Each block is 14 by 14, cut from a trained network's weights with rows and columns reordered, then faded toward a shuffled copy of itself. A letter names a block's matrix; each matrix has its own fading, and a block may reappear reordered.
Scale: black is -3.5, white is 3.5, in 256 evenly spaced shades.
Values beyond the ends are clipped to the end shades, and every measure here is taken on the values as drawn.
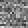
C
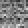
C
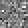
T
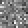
T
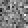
T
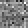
C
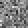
T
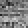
C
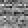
C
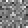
T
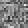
C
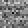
C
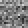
C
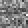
C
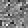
T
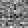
C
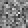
T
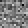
C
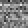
C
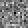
T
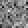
T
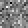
T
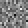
T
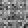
C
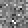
T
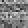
C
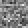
C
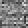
C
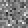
T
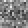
C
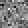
T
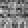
C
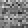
C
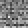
C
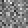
T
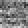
C
